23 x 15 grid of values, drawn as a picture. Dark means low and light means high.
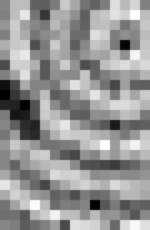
Ninth with the lowest average: middle left. Ninth with the highest average: top right. Odd patch: lower, in the middle left. Rings: centred on the top right.
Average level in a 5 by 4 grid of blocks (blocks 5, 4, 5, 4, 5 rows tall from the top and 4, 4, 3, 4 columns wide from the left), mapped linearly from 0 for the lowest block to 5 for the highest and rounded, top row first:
5445 / 4445 / 0544 / 4444 / 4444
